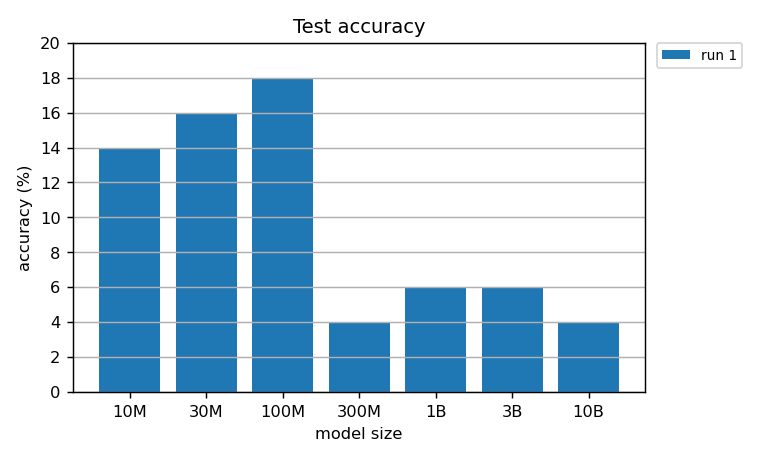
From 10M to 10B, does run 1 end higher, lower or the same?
lower
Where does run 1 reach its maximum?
100M
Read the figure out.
Title: Test accuracy
x-axis: model size, ticks 10M 30M 100M 300M 1B 3B 10B
y-axis: accuracy (%), ticks 0 2 4 6 8 10 12 14 16 18 20
Legend: run 1
Values:
run 1: 14 16 18 4 6 6 4
